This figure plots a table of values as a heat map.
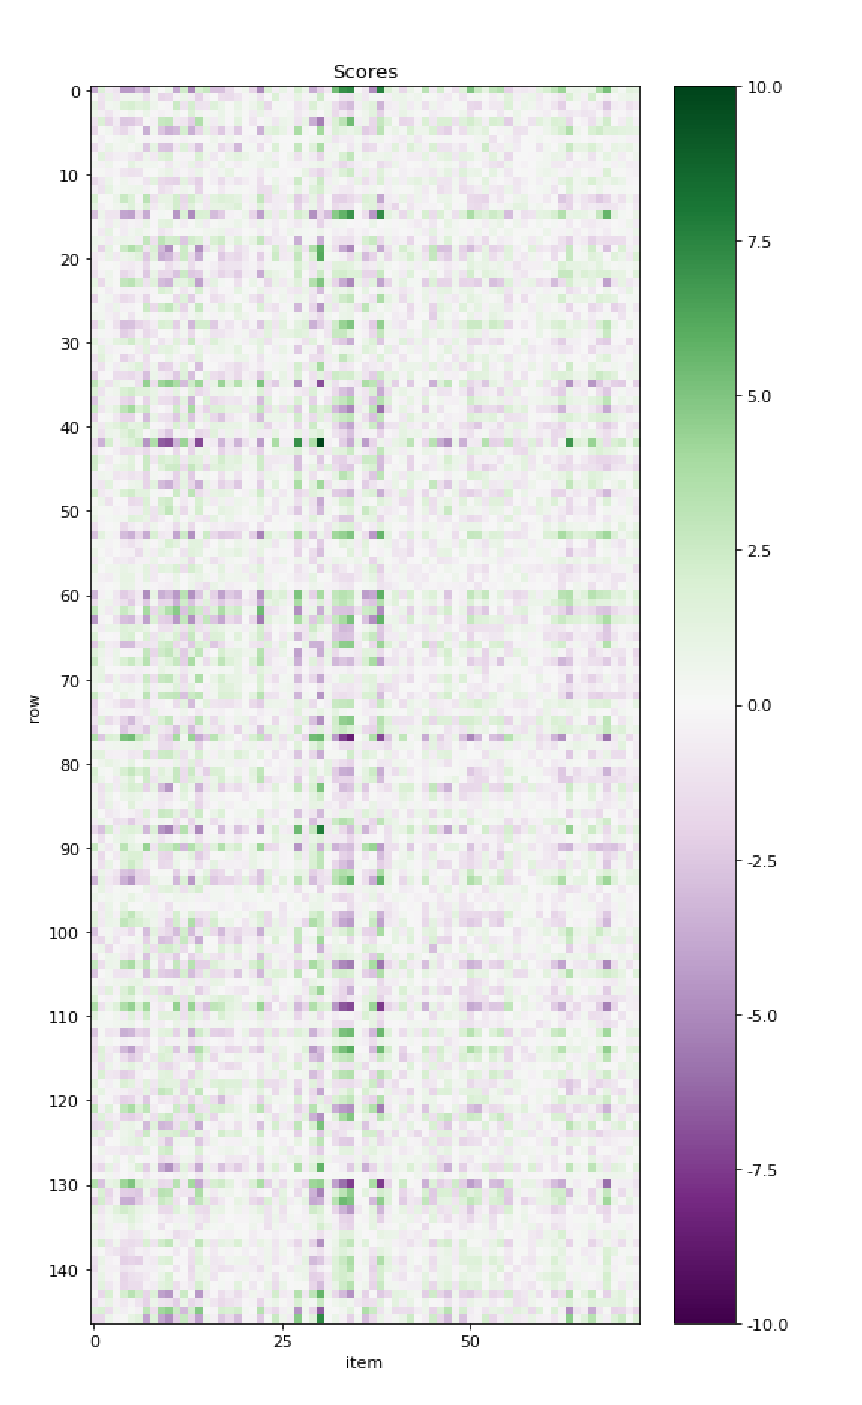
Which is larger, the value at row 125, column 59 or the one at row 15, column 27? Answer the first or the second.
the second
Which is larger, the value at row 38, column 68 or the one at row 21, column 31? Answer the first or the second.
the second
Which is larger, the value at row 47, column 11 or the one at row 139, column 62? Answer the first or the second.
the second
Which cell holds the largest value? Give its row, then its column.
42, 30
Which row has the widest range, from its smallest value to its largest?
42
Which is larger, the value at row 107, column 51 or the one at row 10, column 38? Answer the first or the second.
the second
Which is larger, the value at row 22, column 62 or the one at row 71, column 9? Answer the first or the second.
the first
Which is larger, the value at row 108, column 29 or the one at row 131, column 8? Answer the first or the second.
the first
